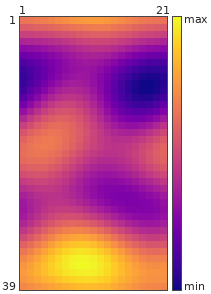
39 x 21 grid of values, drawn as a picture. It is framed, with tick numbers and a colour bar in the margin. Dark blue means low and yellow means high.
No lone cell stands out from its neighbours. The histogram is bell-shaped. The ninth with the highest average is the bottom middle. The top right is the ninth with the lowest average.
